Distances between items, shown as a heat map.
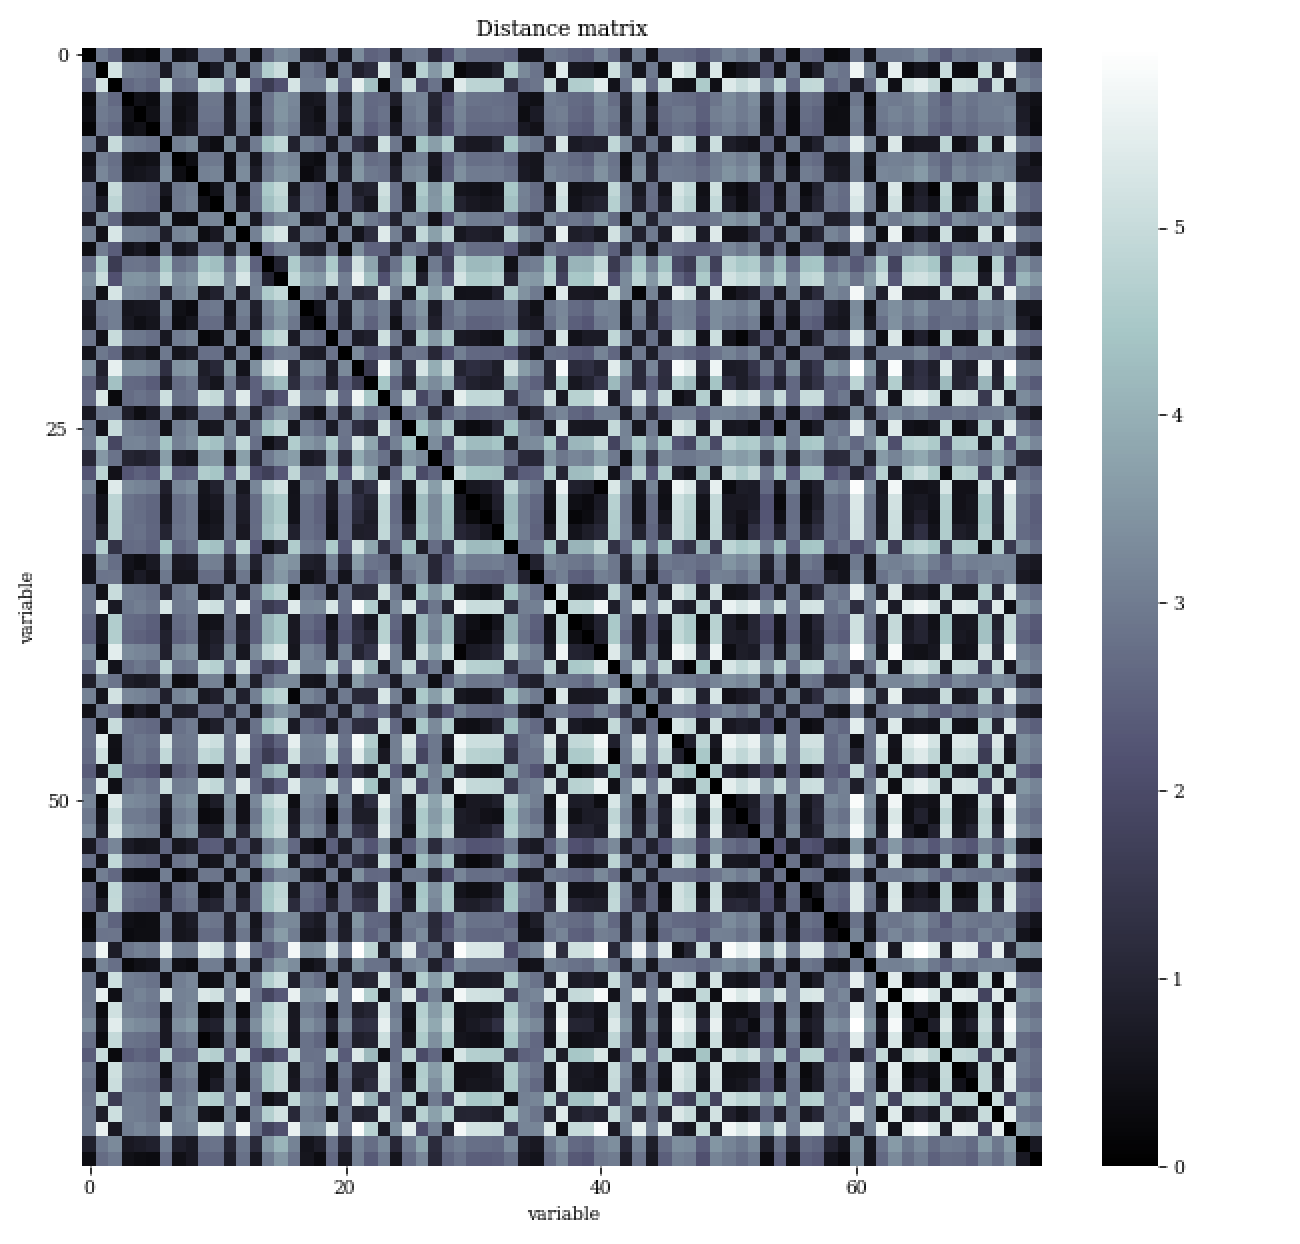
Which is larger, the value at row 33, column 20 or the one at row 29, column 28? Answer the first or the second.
the second
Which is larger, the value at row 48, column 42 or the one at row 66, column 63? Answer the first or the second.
the second
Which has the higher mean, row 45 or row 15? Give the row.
15
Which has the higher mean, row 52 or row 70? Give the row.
70
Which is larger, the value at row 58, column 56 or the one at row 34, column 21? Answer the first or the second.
the second
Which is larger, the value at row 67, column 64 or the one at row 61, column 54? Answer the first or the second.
the first
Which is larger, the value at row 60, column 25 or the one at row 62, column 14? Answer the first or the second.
the first
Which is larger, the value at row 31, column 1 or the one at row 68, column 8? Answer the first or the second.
the second
